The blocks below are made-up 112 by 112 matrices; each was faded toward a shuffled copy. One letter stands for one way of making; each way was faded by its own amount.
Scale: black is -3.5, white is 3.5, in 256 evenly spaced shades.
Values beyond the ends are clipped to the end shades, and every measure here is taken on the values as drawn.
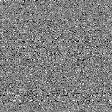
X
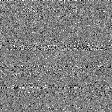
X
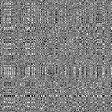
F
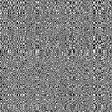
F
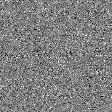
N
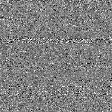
X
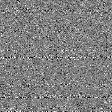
X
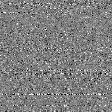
X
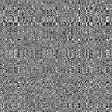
F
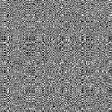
F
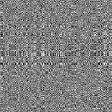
F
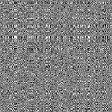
F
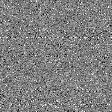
N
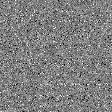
N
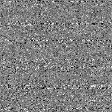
X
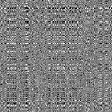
F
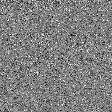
N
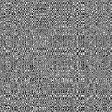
F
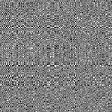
F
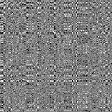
F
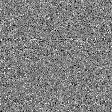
N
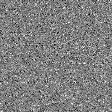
N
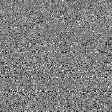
X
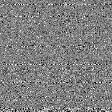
X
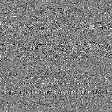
X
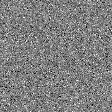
N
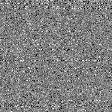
X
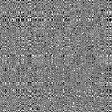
F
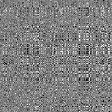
F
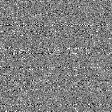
X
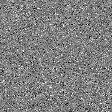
N
